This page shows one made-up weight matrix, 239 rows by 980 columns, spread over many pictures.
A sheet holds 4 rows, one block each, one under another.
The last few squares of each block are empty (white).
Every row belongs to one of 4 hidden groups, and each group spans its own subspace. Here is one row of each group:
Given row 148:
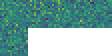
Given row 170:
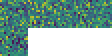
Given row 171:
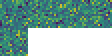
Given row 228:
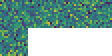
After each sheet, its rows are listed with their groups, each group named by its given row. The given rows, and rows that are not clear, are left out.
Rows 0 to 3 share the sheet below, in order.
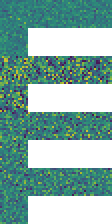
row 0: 170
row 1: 171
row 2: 171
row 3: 148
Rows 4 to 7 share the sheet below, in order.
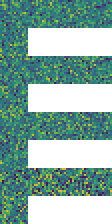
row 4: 228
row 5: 228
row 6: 228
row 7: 170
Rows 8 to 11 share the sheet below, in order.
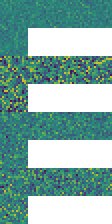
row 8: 228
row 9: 228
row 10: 228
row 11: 170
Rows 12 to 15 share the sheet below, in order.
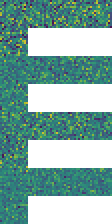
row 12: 171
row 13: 148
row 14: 228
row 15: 171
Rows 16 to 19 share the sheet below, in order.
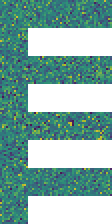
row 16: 171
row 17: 171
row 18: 170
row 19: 171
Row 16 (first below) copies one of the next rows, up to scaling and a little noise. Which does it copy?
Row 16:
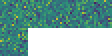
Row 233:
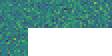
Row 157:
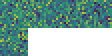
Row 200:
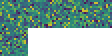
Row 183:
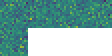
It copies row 157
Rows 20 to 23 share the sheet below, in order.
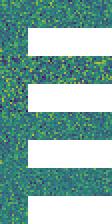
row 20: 228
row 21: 228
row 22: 228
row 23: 148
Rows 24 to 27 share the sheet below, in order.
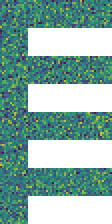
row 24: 148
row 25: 171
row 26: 171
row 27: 171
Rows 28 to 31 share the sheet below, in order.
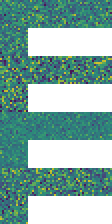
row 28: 148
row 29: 228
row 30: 171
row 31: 228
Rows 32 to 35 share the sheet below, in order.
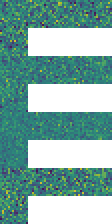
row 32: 148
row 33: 228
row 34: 170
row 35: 228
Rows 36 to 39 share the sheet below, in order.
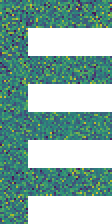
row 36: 148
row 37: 170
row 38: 171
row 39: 148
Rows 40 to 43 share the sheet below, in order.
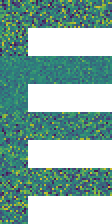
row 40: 228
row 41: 228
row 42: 148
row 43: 171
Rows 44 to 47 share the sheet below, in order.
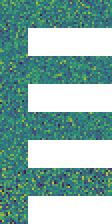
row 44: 228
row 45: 171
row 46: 170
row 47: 171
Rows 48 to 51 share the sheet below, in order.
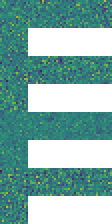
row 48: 171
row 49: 148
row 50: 171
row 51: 148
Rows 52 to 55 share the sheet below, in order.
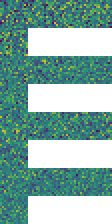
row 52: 171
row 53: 148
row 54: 148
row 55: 170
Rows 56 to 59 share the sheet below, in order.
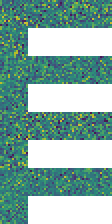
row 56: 148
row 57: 171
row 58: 148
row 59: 171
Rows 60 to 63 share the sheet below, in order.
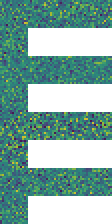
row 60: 148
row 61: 228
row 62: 148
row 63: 171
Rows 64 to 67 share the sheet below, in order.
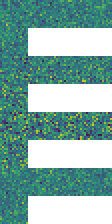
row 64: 228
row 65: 171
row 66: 170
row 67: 228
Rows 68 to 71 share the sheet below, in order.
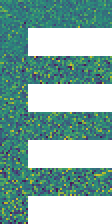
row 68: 170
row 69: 170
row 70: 171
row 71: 228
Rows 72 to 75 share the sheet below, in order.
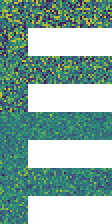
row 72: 170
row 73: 148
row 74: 228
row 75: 171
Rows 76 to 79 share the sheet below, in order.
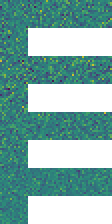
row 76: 170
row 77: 148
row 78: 171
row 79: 171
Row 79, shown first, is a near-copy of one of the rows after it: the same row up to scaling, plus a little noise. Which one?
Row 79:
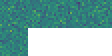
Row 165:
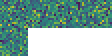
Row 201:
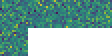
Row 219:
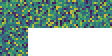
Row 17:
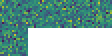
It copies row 165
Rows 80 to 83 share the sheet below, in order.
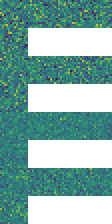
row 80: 148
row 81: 228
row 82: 171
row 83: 170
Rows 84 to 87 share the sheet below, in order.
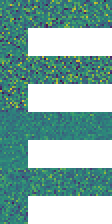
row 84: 171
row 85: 171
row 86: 148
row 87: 170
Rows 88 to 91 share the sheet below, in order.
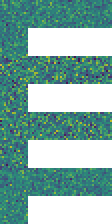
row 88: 228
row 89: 171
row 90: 171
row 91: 170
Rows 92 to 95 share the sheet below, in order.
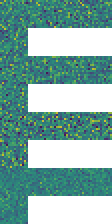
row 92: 228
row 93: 148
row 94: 148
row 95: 228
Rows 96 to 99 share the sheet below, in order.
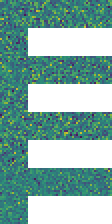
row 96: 170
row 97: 170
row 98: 148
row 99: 171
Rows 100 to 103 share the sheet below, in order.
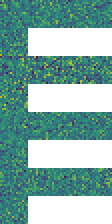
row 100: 228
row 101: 170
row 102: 170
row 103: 171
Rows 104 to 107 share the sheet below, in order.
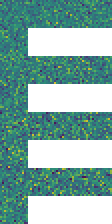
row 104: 228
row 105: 228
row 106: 170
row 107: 170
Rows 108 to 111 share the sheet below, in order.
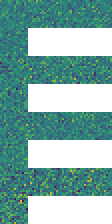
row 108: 170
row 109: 170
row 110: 148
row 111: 148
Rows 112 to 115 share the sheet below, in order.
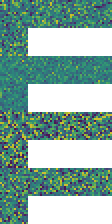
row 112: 228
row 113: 148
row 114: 228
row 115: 148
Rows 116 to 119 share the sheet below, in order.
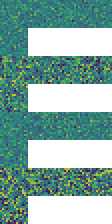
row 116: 148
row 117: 171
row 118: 148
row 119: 228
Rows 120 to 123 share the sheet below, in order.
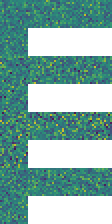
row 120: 171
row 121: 170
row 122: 171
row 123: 171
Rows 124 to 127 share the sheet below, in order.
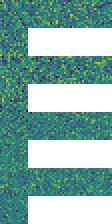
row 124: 228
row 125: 228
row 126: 148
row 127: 170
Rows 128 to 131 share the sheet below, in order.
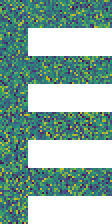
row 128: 148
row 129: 228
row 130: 228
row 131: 148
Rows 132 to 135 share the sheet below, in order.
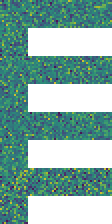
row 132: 228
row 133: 228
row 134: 148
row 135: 171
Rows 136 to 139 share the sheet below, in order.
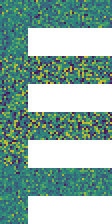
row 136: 170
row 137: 170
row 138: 171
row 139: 148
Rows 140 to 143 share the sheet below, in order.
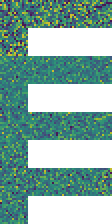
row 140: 228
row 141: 171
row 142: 228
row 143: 171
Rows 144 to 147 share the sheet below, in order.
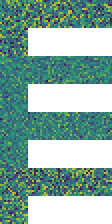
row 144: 170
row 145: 171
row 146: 170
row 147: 148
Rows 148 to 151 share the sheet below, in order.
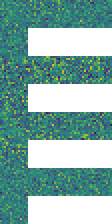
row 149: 171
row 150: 171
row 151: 171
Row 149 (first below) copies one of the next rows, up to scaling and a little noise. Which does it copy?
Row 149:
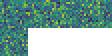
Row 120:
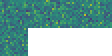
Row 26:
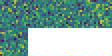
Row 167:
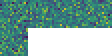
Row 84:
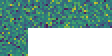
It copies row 120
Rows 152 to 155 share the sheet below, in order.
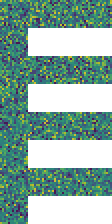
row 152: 170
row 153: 228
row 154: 170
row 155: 170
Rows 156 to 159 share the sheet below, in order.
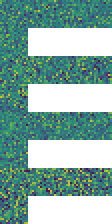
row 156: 148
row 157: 171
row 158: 148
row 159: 228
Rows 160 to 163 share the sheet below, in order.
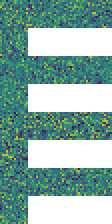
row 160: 148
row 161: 170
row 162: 148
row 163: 148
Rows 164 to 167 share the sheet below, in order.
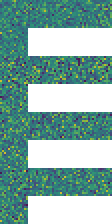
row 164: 171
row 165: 171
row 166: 170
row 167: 171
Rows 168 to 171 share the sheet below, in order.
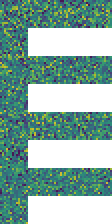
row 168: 148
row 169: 170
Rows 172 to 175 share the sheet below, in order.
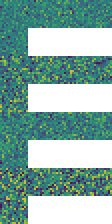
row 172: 170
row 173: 228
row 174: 228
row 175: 148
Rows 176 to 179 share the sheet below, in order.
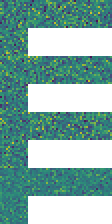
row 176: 171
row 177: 170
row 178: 170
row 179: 171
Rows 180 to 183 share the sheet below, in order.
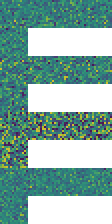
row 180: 148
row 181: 148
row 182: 170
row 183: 171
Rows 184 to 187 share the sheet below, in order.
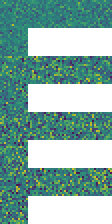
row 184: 171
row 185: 170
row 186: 148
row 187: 171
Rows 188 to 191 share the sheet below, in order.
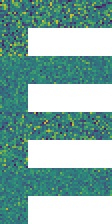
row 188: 228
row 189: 228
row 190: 170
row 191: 171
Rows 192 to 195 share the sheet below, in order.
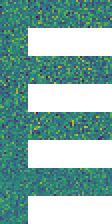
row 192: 170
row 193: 228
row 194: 170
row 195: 228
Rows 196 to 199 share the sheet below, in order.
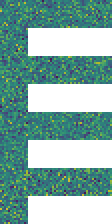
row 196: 171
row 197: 228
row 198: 171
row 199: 171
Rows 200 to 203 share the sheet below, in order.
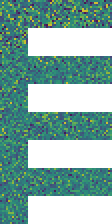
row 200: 171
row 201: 171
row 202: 148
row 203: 148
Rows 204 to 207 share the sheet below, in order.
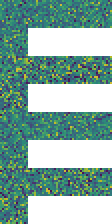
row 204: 171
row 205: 171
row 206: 228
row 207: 228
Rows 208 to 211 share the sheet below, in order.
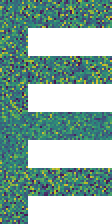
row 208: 170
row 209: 148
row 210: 228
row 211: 148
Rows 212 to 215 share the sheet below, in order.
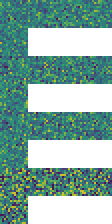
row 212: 171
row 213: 170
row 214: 170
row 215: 171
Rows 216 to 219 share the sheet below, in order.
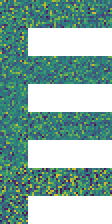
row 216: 148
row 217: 148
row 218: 148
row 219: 171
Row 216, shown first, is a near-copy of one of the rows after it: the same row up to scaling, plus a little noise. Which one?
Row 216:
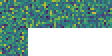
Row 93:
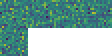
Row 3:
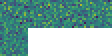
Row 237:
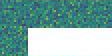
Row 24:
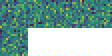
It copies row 93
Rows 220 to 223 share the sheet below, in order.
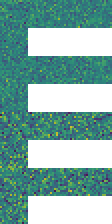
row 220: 170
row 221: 228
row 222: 228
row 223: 148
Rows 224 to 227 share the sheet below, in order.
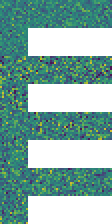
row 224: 171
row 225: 171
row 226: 170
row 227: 228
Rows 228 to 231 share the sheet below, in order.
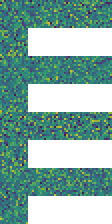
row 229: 228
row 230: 148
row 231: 228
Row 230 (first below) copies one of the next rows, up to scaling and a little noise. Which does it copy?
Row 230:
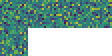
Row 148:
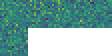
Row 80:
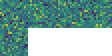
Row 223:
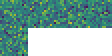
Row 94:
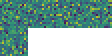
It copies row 94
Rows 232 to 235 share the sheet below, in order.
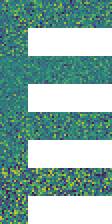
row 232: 148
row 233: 171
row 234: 148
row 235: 228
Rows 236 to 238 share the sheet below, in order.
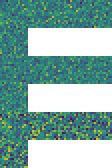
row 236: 148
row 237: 148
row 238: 170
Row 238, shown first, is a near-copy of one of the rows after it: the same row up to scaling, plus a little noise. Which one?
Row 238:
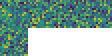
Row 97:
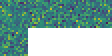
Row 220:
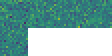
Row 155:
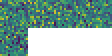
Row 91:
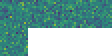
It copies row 97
